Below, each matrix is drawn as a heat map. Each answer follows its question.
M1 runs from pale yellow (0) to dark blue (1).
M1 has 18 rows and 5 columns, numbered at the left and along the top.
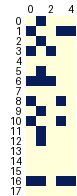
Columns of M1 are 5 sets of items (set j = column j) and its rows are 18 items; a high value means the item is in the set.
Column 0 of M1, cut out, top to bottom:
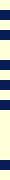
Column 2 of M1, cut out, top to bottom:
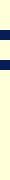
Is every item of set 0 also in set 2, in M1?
no
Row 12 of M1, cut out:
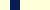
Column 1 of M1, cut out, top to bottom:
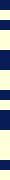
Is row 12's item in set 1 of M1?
yes
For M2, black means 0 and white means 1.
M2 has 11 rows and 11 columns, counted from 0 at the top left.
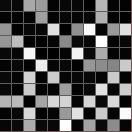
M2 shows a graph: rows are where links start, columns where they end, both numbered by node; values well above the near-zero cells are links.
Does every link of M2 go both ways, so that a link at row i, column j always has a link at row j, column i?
yes
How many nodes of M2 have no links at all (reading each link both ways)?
0
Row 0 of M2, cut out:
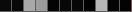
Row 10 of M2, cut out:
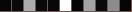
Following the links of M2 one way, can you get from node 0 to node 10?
yes
